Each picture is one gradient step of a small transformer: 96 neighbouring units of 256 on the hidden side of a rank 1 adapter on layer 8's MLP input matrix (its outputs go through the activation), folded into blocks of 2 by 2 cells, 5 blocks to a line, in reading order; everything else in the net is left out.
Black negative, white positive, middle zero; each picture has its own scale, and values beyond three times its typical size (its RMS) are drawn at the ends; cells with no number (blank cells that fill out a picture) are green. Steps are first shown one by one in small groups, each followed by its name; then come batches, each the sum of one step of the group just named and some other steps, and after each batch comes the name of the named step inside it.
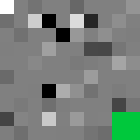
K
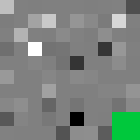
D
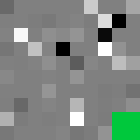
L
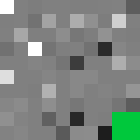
D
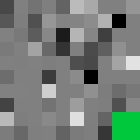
L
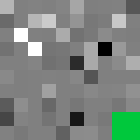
D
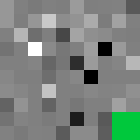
D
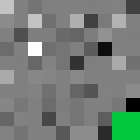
D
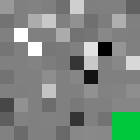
D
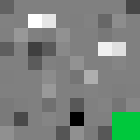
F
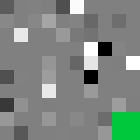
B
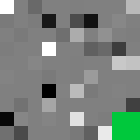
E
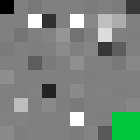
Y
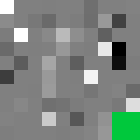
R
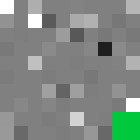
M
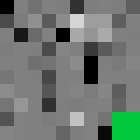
Y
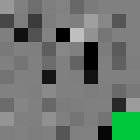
R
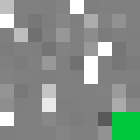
R
